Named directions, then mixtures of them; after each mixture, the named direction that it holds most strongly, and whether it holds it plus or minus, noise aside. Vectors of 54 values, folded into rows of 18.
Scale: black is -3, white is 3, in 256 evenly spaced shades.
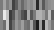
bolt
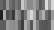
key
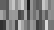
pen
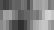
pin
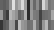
pen, plus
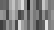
pen, plus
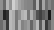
bolt, minus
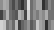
pen, minus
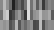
bolt, plus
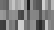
pen, plus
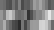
pin, plus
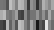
pen, plus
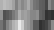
pin, minus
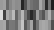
key, minus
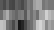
pin, plus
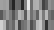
pen, minus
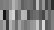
bolt, minus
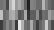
pen, plus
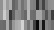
bolt, plus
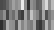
pen, plus
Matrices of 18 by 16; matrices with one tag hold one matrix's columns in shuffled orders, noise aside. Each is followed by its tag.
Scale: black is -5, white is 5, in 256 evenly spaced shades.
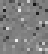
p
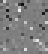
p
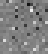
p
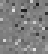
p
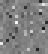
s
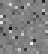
s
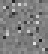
s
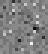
s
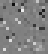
p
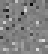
p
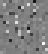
s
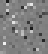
s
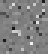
s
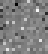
p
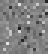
s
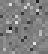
s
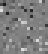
p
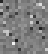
s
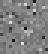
s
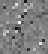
s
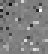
p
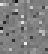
s
